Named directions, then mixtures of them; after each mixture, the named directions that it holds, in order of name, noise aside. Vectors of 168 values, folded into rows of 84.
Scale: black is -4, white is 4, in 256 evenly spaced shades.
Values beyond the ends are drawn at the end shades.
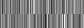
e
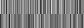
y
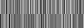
e, y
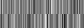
e, y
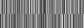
e, y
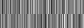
e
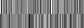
e, y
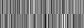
e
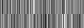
e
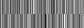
e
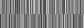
e, y
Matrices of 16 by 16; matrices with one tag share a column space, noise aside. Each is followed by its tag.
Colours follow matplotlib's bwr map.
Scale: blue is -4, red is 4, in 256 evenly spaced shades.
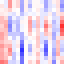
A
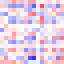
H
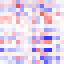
H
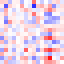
H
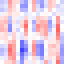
A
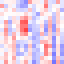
A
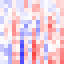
A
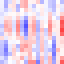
A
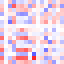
H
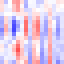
A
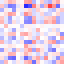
H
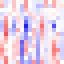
A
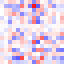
H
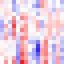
A
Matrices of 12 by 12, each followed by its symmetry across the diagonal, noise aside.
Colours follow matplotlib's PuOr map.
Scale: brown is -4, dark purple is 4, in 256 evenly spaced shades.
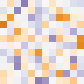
antisymmetric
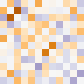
symmetric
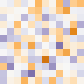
antisymmetric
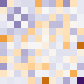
symmetric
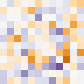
antisymmetric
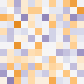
antisymmetric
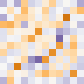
symmetric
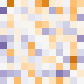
antisymmetric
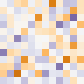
antisymmetric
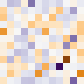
antisymmetric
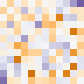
symmetric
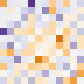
symmetric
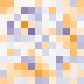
symmetric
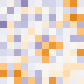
symmetric
